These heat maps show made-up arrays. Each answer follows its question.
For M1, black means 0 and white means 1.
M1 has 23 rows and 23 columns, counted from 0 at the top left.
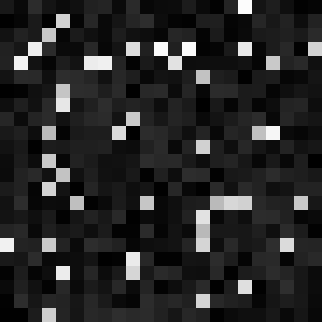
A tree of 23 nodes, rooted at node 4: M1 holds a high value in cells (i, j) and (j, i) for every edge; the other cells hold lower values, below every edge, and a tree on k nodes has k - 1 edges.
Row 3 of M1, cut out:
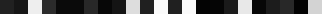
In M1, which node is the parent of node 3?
9
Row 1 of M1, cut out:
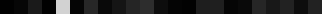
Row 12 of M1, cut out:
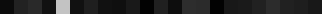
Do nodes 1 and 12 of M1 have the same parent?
yes
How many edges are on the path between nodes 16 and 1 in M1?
7
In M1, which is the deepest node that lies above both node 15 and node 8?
9
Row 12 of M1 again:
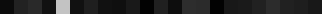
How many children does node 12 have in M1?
0
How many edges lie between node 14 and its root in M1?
5
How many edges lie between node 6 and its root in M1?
1
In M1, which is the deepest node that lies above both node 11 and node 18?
9
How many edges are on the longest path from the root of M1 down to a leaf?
6
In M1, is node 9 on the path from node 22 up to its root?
yes
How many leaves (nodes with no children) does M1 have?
17
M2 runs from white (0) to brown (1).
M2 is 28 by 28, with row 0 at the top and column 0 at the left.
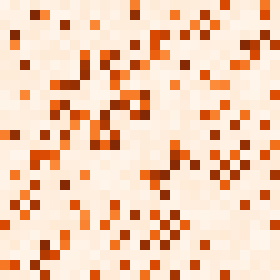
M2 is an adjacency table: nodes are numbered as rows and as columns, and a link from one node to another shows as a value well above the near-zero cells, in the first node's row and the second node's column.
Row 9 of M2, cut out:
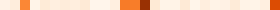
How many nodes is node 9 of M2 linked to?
5
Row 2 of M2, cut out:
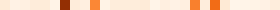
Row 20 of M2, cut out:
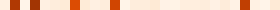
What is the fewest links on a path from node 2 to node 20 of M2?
3
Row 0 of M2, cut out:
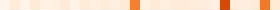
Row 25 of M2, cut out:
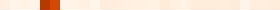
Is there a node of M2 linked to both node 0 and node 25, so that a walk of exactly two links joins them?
no
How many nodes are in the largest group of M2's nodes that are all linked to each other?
3
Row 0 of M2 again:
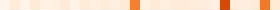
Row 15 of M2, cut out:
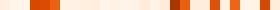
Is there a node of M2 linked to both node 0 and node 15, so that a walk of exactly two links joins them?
yes
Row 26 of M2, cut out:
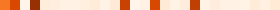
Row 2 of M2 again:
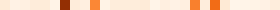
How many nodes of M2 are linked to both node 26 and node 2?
1
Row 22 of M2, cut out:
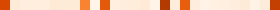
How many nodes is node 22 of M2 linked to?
6
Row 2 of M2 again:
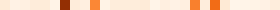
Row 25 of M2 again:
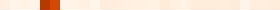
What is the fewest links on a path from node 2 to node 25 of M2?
4
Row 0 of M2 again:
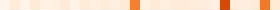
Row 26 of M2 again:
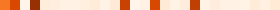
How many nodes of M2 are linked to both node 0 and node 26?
0
